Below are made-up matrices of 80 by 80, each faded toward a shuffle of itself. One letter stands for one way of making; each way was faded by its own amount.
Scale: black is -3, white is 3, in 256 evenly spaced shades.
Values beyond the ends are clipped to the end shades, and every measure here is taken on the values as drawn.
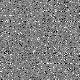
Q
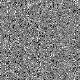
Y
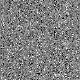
Y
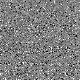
Q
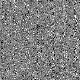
Y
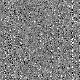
Y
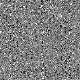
Y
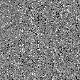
Y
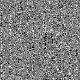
Y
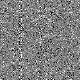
Y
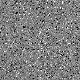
Q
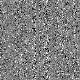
Y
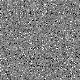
Q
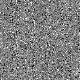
Y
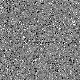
Q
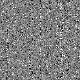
Y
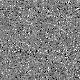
Q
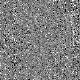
Y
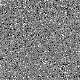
Q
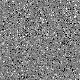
Q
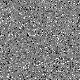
Q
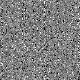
Y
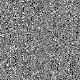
Y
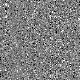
Y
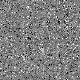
Q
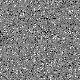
Q
